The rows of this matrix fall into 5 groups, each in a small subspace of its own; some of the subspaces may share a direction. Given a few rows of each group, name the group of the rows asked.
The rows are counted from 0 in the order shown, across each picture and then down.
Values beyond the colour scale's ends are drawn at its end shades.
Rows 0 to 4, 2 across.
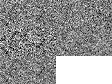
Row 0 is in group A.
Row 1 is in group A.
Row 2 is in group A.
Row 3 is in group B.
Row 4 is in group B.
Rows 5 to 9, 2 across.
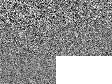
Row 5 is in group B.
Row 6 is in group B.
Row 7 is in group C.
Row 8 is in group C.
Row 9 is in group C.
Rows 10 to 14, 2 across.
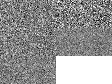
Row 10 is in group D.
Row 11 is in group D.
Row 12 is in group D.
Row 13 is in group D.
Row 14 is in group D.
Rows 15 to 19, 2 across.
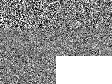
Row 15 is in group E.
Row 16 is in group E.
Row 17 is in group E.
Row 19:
E
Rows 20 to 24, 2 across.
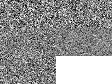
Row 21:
B
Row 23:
B
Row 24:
E
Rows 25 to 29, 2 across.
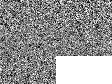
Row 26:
E
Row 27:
A
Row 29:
C
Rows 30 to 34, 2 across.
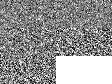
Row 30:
A
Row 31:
D
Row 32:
E
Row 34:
C
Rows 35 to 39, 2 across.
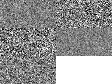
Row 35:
B
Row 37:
D
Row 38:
D
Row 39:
B
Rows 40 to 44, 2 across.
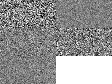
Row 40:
A
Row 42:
E
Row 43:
E
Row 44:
D
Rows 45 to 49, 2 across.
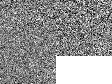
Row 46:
E
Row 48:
D
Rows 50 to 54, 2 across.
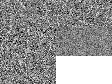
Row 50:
C
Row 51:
C
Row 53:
D
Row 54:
C
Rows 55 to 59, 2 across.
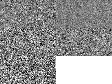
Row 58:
B
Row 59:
D
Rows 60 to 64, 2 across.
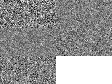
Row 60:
E
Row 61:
E
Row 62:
A
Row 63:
B
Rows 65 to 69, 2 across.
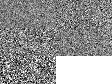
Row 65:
D
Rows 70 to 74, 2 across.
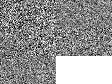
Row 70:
A
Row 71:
E
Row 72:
A
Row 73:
D
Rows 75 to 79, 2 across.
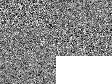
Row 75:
C
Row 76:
D
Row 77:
A
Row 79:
A
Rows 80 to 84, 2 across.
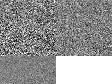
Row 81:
C
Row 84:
A
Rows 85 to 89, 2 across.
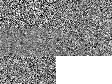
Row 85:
E
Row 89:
E
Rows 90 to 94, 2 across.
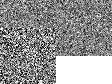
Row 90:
D
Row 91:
D
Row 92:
D
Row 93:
C
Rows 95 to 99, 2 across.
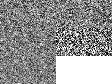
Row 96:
B
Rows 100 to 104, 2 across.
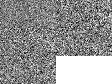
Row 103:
B
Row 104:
E
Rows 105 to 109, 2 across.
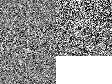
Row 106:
A
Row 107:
C
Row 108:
C
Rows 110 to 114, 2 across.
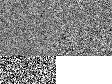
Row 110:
B
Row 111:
D
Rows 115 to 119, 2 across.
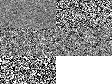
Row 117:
D
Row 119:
D
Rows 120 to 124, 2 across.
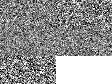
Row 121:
C
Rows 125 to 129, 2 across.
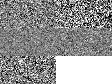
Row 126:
A
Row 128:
B
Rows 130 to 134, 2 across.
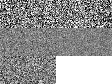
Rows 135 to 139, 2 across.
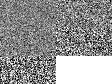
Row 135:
B
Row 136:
B
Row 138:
D
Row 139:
C
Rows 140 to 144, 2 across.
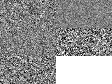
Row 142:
D
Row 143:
B
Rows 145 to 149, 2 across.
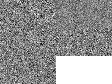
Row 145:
E
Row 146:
B
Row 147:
A
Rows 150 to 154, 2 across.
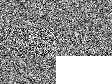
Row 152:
A
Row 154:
C
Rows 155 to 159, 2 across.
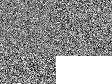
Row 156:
D
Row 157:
E
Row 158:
D
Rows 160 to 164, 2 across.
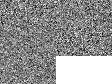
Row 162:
E
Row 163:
C
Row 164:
B
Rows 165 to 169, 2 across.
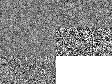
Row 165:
C
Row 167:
B
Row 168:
E
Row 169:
D
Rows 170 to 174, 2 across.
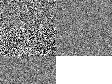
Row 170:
E
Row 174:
E
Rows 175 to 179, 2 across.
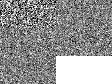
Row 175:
C
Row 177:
C
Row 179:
E
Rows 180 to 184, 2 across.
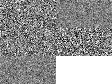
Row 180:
B
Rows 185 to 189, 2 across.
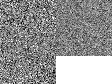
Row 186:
C
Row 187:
C
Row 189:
A
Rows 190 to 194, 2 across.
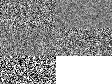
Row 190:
C
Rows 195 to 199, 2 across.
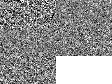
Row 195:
E
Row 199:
E
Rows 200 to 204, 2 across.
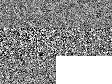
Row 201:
A
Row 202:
E
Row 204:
C
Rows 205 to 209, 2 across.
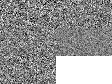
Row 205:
C
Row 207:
E
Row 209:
E
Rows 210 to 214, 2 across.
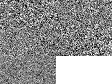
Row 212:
A
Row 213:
A
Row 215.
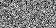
